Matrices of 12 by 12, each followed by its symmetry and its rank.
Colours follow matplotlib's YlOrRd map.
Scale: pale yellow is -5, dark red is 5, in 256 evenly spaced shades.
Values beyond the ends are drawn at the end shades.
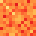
symmetric, full rank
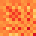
symmetric, rank two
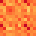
symmetric, rank two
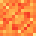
symmetric, full rank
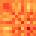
symmetric, rank two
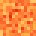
symmetric, full rank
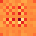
symmetric, rank two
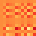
neither, rank one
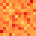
symmetric, full rank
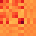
symmetric, rank two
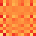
neither, rank one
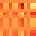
neither, rank one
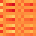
neither, rank one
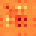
symmetric, rank two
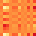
neither, rank one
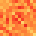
symmetric, full rank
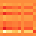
neither, rank one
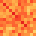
symmetric, full rank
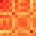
symmetric, rank two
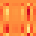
neither, rank one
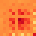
symmetric, rank two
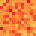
symmetric, full rank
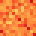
symmetric, full rank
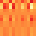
neither, rank one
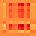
neither, rank one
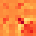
symmetric, rank two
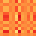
neither, rank one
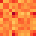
symmetric, rank two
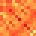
symmetric, full rank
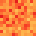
symmetric, full rank
